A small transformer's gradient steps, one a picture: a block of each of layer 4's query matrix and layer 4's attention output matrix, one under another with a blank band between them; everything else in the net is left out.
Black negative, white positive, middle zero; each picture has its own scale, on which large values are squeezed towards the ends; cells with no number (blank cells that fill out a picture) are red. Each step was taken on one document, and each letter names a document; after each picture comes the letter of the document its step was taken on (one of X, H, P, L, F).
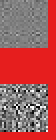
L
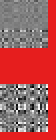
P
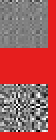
L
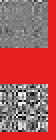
P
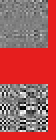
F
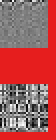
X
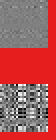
P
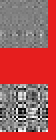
P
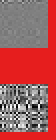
X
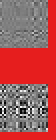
F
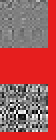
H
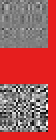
L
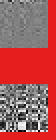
X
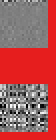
X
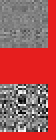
P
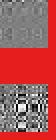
H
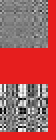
F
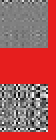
L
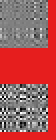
F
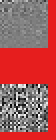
H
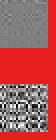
X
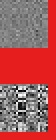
P
